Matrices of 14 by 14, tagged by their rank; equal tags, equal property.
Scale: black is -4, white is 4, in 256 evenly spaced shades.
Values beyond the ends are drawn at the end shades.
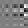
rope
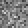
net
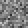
net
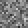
net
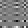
rope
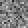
net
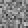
net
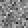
net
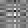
rope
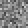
net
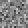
net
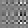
rope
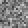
net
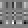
rope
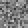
net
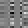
rope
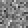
net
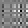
rope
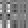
rope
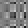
rope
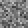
net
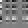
rope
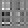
rope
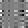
rope
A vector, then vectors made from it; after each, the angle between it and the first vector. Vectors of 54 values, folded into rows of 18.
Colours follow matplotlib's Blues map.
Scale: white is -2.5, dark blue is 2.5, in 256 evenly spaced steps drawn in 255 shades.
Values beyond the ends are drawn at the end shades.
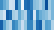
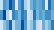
nearly opposite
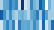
partly opposed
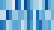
nearly parallel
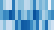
orthogonal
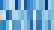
nearly parallel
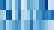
partly aligned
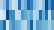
partly aligned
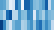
nearly parallel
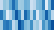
partly opposed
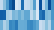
partly opposed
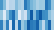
partly aligned
